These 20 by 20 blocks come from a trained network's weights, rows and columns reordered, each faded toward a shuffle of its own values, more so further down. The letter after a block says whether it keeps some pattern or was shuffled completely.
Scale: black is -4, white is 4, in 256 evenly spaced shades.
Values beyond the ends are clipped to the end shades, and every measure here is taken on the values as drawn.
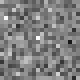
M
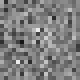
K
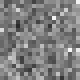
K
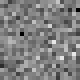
M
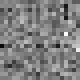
K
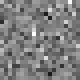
M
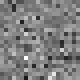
K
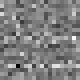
K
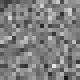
K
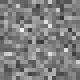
M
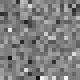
M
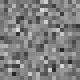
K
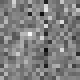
K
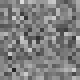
K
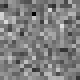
M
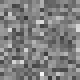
K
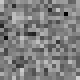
M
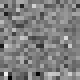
K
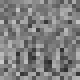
K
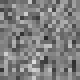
K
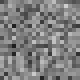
K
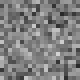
M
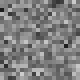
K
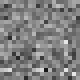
K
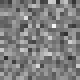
K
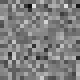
K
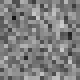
M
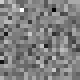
M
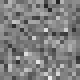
M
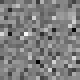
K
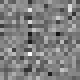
K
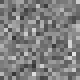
M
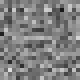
K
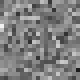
M
